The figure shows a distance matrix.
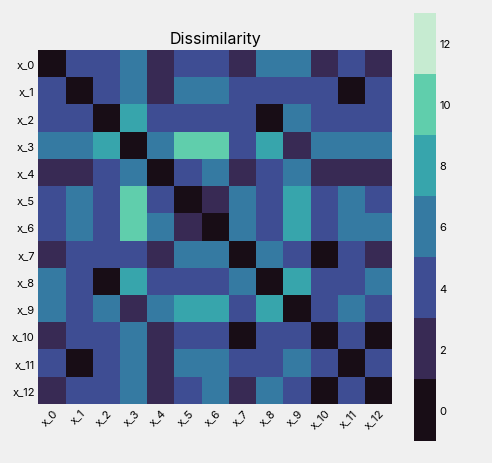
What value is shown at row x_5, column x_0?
4
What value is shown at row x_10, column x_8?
4
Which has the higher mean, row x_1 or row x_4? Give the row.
x_1
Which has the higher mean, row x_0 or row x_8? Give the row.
x_8
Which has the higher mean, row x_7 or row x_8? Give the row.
x_8
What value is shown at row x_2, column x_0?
4
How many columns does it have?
13
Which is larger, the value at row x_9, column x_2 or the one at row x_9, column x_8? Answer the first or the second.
the second
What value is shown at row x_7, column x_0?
2
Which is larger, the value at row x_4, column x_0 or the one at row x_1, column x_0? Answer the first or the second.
the second
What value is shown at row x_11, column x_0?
4
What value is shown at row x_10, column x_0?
2
